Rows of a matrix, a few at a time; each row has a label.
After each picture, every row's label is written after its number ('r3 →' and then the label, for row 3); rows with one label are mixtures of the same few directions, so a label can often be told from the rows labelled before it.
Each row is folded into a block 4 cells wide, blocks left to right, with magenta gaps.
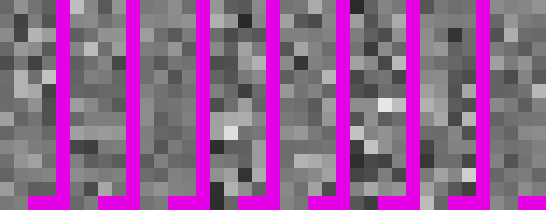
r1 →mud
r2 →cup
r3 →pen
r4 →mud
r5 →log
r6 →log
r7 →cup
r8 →mud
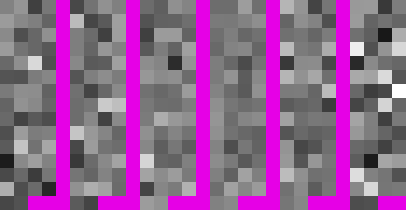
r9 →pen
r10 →log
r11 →pen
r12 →pen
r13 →log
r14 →log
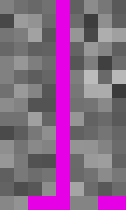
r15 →log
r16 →mud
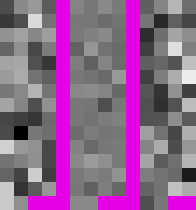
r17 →mud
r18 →log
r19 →cup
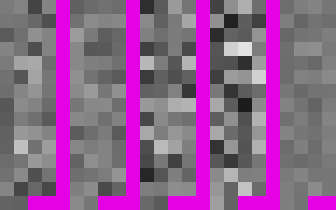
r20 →pen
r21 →cup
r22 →log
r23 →cup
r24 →cup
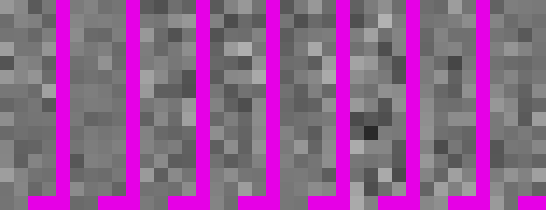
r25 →log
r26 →pen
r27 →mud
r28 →cup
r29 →cup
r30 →mud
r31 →pen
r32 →cup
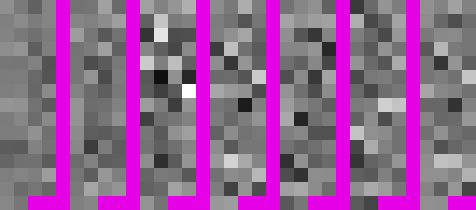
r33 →cup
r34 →pen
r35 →mud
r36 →log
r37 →pen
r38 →log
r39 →log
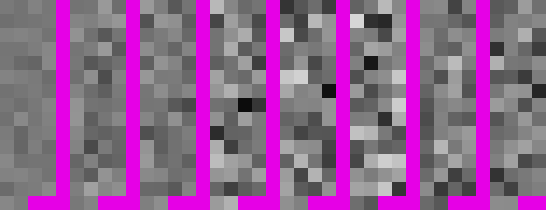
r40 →pen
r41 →pen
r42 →log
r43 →log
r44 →mud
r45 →log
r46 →pen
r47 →log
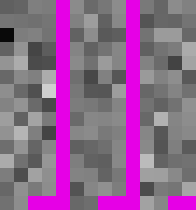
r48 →pen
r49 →mud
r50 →pen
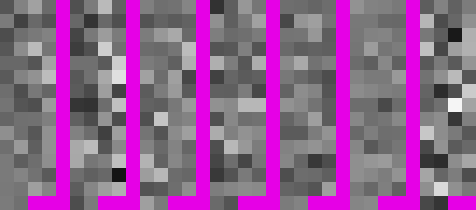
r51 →cup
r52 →cup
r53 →pen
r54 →log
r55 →log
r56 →log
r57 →log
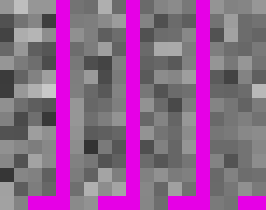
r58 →mud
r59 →pen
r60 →cup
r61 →mud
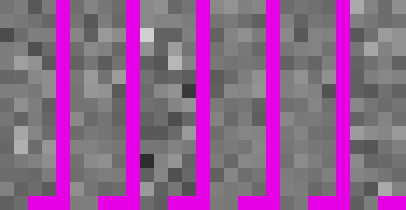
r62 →pen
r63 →mud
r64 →pen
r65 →mud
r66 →mud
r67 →cup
